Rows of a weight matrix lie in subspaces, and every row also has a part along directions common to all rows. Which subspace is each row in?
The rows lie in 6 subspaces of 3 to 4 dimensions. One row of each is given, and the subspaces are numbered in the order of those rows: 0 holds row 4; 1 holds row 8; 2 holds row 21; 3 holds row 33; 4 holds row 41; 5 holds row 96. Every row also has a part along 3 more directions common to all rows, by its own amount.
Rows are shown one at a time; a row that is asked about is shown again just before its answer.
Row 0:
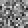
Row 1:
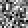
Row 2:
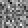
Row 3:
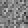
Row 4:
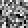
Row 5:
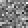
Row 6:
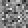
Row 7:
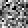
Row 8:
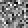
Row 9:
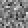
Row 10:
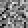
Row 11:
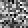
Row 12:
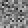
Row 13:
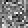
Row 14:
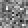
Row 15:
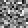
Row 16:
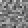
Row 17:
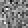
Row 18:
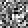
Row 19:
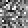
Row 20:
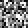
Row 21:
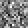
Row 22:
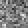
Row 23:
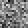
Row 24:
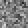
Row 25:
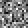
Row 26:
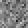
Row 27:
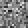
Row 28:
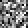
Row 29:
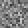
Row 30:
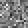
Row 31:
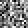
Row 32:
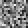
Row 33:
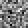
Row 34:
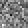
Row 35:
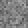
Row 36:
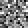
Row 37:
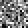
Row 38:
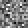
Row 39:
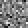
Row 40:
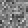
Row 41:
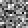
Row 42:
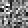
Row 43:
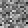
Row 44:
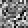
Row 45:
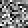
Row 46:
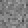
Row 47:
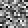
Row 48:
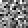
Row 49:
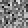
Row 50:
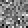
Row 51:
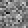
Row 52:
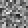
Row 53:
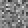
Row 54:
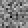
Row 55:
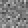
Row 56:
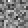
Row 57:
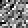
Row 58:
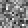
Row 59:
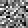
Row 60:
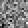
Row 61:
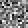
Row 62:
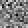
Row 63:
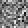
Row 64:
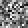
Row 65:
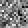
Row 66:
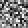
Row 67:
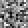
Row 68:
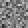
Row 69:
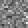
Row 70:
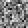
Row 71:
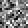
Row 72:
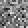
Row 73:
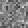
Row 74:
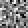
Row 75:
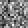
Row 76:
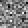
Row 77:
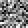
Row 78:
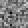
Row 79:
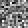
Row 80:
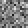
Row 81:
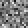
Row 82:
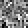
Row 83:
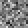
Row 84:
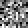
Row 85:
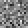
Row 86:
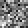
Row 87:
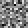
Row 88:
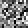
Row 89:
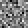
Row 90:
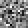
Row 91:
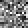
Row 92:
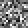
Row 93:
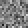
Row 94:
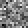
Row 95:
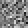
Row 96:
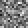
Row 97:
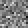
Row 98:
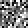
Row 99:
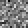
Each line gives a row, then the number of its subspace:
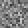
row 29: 2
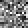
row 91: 4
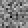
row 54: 3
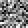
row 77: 4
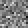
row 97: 5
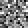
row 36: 5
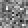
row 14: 3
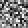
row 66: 2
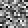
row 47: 5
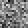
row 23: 4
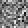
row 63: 5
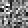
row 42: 1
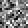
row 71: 4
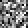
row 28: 0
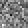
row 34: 2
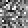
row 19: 4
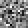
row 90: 3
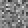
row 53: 1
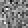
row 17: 1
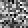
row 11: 4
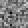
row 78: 3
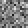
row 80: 0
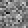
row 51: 0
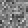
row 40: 1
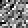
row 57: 4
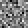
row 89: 1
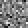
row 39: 5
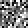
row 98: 1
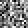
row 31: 2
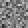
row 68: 1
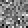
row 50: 0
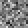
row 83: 4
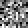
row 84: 3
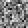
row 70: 1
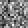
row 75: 2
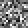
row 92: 2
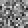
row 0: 3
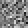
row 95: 5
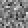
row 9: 3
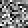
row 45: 2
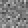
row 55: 5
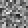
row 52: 0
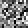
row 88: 5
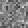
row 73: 3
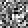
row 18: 1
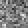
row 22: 0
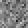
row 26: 0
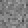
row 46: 0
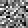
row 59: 5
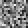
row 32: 5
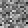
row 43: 2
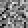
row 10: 2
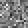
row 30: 2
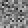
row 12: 0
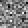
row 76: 4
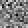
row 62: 3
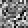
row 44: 5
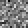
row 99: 4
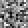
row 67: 3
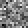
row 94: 0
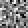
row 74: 1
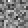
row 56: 4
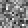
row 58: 3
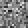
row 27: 5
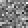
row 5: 4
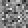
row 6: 1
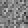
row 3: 5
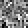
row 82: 0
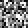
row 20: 0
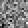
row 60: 2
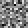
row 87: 5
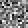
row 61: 1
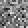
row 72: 2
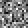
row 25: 1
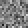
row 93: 0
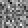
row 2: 4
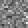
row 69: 5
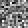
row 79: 1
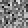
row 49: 1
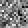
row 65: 2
